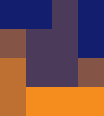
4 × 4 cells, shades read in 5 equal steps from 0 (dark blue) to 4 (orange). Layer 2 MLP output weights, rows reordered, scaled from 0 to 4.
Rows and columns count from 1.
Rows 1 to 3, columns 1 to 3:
0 0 1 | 2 1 1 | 3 1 1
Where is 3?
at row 3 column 1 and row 4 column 1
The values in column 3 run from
1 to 4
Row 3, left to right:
3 1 1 2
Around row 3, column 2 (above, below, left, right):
1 4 3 1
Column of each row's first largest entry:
3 1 1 2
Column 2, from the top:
0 1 1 4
